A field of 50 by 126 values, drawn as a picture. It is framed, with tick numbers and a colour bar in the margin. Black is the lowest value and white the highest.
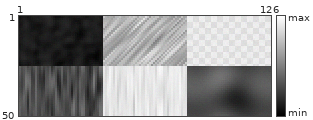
The table splits into 2 rows of 3 panels. Panel 1,1: very low, blotchy, faint in contrast. Panel 1,2: high, slanting up to the right. Panel 1,3: very high, checkered, faint in contrast. Panel 2,1: low, streaked downward. Panel 2,2: very high, streaked downward, faint in contrast. Panel 2,3: low, smooth.
